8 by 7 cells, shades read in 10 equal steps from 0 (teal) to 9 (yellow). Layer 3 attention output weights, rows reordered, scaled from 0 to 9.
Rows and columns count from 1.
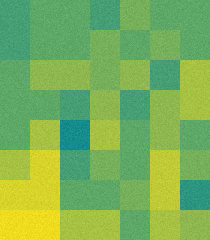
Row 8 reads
9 9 6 6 3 6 5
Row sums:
20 22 30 26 26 34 34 44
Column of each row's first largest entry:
5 4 7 7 2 2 1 1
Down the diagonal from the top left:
2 3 5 5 3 7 1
